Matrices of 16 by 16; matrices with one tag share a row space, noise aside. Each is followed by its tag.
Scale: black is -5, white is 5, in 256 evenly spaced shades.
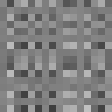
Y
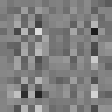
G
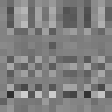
Y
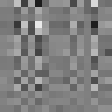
G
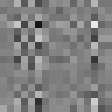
G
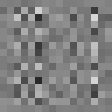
G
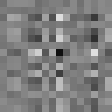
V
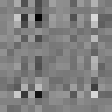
G
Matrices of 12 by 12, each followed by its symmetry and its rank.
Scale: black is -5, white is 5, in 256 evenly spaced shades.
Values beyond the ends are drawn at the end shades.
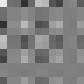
symmetric, rank one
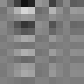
neither, rank one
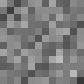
symmetric, full rank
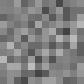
antisymmetric, full rank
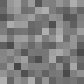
neither, full rank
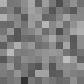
neither, full rank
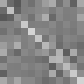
symmetric, full rank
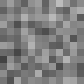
antisymmetric, full rank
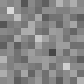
symmetric, full rank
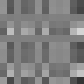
neither, rank one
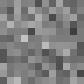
neither, full rank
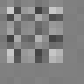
symmetric, rank one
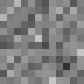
symmetric, full rank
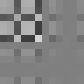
symmetric, rank one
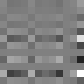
neither, rank one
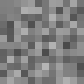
antisymmetric, full rank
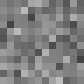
antisymmetric, full rank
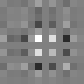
symmetric, rank one
